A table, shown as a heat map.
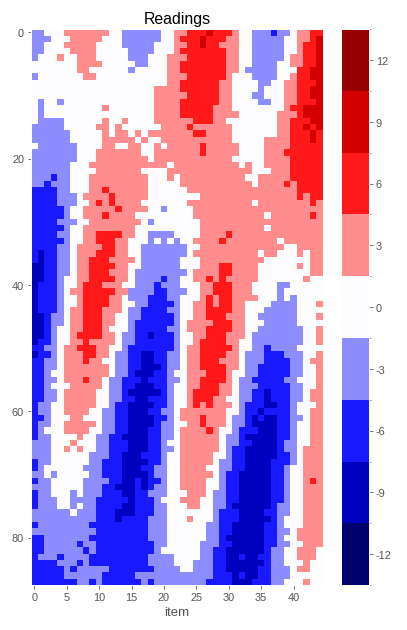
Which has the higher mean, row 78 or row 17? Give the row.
17
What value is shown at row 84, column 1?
-6
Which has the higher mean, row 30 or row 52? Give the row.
30
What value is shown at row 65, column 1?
-3
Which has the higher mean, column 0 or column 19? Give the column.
19
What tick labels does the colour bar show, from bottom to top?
-12, -9, -6, -3, 0, 3, 6, 9, 12
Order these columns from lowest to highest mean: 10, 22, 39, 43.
39, 22, 10, 43
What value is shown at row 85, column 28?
-6
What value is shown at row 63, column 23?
3
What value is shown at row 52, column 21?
-3
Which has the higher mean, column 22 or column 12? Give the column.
22
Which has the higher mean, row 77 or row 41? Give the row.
41
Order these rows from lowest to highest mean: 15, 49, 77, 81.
81, 77, 49, 15
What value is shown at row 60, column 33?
-6
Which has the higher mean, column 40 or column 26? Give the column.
26
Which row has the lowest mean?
87
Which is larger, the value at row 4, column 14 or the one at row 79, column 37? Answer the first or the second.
the first
